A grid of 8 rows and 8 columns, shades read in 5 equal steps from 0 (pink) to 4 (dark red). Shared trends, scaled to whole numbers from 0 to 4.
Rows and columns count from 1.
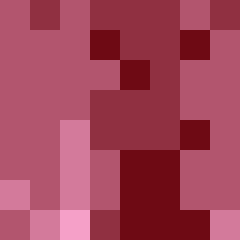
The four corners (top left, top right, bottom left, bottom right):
2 3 2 1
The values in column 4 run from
2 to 4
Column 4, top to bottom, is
3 4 2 3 3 2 2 3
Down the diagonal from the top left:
2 2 2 3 3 4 2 1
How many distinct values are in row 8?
5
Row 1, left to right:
2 3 2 3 3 3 2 3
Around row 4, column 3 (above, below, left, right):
2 1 2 3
